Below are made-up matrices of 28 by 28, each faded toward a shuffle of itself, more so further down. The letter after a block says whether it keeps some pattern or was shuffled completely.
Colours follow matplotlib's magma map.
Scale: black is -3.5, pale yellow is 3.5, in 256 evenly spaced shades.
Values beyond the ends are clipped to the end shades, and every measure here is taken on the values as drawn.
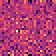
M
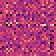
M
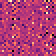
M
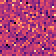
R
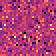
R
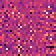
M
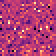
M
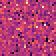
R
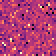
R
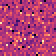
R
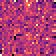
M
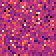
R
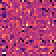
M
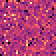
R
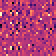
M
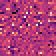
M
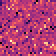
R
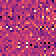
M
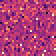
R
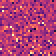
R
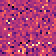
M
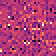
M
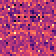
M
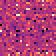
M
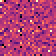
M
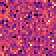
R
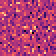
M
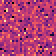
R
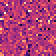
M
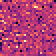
M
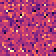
M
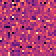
M
